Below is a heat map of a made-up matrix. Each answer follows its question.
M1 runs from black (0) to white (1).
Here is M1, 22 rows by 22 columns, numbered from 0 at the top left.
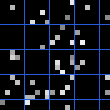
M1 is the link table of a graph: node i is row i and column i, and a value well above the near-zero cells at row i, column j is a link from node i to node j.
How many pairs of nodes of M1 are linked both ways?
1
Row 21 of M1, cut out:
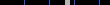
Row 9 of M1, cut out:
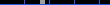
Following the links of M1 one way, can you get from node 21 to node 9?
no
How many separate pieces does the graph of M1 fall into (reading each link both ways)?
1
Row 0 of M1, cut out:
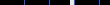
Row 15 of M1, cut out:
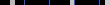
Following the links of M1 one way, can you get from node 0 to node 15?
yes
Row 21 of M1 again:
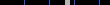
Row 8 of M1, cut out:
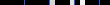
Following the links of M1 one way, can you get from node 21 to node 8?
yes
